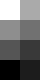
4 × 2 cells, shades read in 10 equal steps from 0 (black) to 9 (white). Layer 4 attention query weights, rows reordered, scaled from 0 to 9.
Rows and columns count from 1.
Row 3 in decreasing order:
3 2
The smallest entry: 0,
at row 4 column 1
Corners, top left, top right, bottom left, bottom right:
9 6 0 1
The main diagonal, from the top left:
9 4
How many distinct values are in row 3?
2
